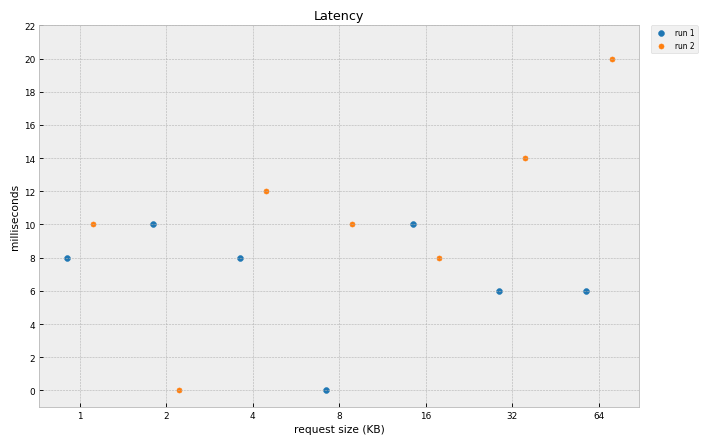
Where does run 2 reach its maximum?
64
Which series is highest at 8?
run 2
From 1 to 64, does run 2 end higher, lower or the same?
higher
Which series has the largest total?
run 2
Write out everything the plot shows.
Title: Latency
x-axis: request size (KB), ticks 1 2 4 8 16 32 64
y-axis: milliseconds, ticks 0 2 4 6 8 10 12 14 16 18 20 22
Legend: run 1, run 2
Values:
run 1: 8 10 8 0 10 6 6
run 2: 10 0 12 10 8 14 20
